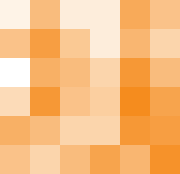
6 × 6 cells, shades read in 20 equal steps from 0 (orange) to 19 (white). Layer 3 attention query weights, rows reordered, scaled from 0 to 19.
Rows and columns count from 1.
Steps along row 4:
down up up down up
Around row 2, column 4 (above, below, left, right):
16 12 10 7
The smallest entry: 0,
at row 4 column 5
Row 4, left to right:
13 2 9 11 0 4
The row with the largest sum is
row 1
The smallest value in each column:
6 2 8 4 0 1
